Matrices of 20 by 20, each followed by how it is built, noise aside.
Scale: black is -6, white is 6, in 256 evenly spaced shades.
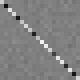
diagonal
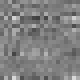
low rank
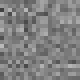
low rank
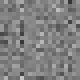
low rank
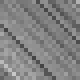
Toeplitz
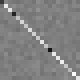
diagonal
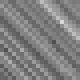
Toeplitz
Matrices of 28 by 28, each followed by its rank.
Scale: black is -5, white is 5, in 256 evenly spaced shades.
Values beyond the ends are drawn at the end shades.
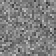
full rank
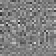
five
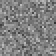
full rank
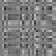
two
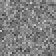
full rank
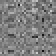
five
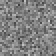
full rank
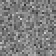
full rank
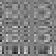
two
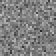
full rank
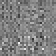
five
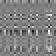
two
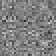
five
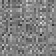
five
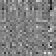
five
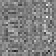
five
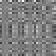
two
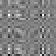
two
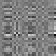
two
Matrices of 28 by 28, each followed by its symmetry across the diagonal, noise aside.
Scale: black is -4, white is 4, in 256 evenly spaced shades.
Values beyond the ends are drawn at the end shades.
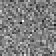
antisymmetric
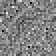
symmetric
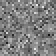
antisymmetric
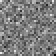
symmetric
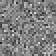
symmetric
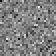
symmetric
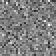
neither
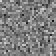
neither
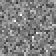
symmetric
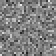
neither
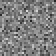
neither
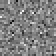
antisymmetric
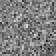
symmetric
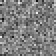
antisymmetric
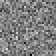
neither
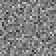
antisymmetric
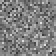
symmetric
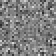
antisymmetric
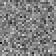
neither
